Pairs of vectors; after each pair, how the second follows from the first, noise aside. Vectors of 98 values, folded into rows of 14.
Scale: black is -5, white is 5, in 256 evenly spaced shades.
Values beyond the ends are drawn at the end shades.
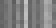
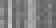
wrapped around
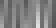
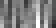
scaled up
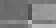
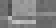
wrapped around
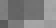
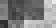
scaled up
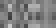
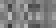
negated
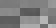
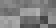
negated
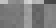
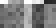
scaled up
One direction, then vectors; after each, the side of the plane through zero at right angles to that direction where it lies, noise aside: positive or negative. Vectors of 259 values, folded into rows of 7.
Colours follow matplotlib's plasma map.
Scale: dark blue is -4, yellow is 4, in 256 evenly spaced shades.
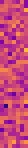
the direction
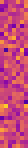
negative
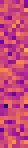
positive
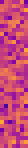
positive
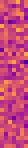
negative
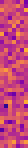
positive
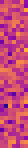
positive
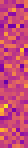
negative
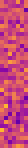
negative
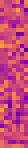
negative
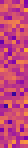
positive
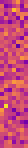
negative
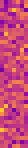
negative
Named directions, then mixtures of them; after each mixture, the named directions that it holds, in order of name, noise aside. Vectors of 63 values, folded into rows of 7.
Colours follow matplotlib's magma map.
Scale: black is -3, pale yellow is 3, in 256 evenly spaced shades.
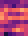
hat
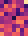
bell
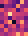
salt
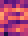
hat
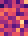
bell, hat, salt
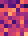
bell, hat, salt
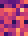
bell, hat, salt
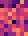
hat, salt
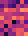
hat, salt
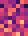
bell, salt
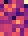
bell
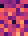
bell, hat, salt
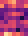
hat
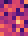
bell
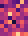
salt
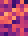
bell, hat, salt
